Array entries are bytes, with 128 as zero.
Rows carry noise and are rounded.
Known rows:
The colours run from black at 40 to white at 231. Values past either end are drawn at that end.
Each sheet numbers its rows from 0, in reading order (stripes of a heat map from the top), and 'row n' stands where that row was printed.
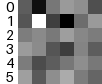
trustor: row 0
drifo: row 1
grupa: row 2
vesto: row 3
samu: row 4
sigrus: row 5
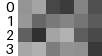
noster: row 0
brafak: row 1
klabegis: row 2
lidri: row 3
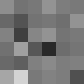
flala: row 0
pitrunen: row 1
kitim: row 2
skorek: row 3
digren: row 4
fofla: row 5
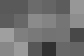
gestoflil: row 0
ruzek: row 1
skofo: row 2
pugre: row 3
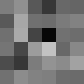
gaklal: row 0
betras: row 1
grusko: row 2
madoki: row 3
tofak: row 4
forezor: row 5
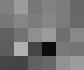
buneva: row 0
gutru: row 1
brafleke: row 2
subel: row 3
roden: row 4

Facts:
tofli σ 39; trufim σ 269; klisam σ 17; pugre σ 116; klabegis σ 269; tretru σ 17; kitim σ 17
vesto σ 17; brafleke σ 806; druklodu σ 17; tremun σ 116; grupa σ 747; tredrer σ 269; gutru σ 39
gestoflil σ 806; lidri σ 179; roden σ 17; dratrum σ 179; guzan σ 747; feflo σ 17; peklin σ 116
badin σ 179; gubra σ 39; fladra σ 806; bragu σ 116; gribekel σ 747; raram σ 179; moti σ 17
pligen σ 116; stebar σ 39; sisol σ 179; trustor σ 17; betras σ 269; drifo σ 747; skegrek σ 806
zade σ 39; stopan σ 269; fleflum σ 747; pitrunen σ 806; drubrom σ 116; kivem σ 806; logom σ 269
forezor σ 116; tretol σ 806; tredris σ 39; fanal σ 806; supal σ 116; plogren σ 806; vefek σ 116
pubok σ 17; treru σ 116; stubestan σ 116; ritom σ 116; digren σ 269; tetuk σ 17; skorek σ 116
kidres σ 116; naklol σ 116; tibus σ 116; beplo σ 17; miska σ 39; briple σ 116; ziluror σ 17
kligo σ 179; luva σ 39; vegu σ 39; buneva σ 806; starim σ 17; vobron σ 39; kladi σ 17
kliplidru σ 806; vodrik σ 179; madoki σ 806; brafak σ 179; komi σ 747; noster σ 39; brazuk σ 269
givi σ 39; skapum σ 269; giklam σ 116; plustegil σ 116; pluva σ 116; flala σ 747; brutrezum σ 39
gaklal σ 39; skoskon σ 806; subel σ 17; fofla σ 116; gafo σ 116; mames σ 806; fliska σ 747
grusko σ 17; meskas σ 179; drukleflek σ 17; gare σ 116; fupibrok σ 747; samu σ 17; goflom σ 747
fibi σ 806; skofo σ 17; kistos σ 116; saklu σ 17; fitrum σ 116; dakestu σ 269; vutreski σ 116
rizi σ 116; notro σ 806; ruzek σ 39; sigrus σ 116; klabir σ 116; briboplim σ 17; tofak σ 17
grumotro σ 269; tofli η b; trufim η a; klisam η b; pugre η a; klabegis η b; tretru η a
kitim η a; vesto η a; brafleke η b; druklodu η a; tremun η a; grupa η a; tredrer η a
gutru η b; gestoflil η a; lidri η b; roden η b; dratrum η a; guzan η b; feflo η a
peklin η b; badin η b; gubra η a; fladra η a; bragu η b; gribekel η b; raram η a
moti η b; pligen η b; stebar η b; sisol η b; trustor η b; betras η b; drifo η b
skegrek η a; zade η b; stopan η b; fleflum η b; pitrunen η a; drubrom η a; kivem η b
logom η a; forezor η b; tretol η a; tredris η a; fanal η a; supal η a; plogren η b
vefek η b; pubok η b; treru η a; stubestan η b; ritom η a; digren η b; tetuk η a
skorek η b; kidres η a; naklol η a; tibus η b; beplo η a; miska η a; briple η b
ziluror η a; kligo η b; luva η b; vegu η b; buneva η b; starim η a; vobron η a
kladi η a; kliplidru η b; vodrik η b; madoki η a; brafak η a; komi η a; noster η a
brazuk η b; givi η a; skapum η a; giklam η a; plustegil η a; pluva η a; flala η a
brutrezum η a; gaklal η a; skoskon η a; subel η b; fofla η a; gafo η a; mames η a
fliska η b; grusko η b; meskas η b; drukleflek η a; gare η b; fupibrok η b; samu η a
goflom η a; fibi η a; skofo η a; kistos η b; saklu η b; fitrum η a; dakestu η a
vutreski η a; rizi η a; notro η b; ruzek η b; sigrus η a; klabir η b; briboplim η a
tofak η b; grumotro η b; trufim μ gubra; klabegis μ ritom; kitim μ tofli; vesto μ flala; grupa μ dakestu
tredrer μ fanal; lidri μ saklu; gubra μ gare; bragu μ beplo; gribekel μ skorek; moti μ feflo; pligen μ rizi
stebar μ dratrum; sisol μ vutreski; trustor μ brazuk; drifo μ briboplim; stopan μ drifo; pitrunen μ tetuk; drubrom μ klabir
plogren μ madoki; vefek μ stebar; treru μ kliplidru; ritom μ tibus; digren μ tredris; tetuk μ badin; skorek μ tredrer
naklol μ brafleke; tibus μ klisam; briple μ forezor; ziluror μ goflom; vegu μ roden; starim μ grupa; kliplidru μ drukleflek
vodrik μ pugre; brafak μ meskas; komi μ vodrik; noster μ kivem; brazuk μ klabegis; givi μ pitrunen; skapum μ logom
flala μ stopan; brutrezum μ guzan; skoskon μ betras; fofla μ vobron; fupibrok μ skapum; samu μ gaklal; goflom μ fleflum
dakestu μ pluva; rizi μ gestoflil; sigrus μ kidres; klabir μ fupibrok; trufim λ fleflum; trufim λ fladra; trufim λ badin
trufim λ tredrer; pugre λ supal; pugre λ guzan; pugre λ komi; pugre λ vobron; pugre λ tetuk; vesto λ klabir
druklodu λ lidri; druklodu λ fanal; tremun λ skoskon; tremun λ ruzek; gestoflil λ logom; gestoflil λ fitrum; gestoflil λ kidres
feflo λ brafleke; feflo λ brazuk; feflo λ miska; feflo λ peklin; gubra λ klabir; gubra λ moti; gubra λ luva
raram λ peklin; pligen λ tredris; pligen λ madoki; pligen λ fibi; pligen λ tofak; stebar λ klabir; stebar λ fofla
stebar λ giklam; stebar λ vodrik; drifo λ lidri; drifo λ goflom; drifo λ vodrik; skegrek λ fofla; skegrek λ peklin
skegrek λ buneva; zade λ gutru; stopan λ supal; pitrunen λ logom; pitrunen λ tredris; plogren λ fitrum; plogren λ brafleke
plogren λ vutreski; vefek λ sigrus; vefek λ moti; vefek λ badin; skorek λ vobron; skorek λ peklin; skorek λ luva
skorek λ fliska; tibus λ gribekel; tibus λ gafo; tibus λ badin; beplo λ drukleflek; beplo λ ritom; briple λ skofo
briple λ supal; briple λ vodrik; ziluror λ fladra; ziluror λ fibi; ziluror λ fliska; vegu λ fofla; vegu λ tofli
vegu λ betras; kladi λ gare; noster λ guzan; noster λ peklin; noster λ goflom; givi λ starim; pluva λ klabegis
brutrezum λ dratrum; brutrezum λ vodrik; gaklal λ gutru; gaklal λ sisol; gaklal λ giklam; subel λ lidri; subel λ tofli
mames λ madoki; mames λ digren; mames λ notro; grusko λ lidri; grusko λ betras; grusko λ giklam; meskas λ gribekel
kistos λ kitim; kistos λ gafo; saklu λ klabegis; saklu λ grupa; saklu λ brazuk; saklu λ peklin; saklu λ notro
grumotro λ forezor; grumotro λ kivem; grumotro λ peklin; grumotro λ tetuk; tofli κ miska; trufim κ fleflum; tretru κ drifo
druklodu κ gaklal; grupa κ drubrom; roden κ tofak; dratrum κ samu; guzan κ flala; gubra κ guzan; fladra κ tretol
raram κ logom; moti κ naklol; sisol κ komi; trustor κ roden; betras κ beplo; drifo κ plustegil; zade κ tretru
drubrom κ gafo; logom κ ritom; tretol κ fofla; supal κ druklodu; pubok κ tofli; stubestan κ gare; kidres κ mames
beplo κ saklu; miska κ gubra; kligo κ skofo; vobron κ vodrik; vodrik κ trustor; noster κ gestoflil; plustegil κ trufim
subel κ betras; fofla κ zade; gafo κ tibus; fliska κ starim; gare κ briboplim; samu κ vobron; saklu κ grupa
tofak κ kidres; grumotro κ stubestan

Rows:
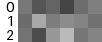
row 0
ziluror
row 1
guzan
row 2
gafo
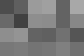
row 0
fleflum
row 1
drukleflek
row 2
raram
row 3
bragu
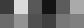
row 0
zade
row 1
gubra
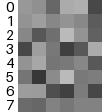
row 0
vodrik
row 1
klabir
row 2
vobron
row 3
tretru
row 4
sisol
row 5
kidres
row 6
brutrezum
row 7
moti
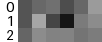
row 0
kistos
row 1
grumotro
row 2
kivem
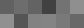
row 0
pligen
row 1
starim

